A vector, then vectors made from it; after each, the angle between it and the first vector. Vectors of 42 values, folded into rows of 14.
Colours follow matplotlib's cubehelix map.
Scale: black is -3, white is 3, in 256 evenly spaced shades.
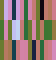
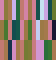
partly opposed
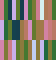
nearly opposite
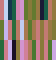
partly aligned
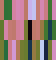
orthogonal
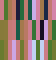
partly opposed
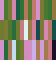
partly opposed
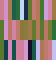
partly aligned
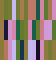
partly opposed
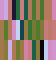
partly aligned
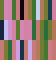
orthogonal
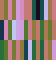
partly aligned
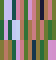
nearly parallel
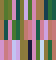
partly opposed
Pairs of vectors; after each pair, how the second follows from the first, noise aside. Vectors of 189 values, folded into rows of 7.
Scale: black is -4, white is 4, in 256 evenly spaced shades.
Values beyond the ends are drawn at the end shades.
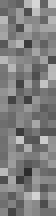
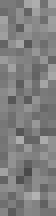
shrunk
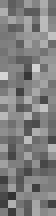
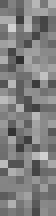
shuffled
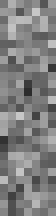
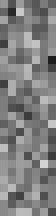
shuffled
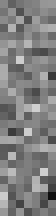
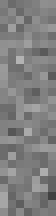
shrunk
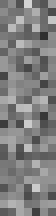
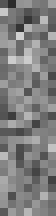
shuffled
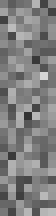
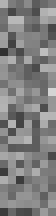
shuffled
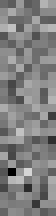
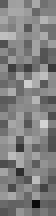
shuffled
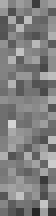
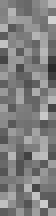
shuffled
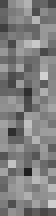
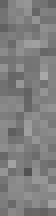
shrunk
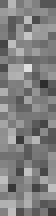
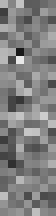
shuffled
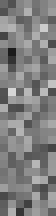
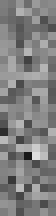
shuffled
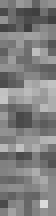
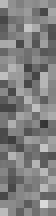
shuffled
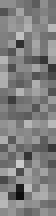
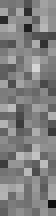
shuffled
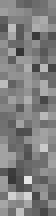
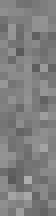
shrunk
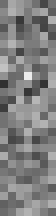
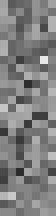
shuffled
